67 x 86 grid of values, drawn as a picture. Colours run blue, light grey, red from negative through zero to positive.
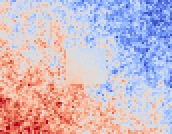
Odd patch: calmer, in the centre. Ninth with the highest average: bottom left. Ninth with the lowest average: top right. Mirror symmetry: none. Slope: up to the bottom left.
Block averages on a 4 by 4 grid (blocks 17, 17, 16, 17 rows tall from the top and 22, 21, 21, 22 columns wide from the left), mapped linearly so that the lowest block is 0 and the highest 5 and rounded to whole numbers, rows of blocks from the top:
2210 | 3320 | 4421 | 5432
